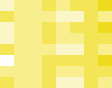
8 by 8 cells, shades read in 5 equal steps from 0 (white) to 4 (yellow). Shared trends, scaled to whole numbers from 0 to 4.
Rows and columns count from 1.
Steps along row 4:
up same up down same up same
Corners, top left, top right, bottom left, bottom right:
1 4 3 2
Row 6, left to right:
0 2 2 3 3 3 3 4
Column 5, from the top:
2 1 2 2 1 3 2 1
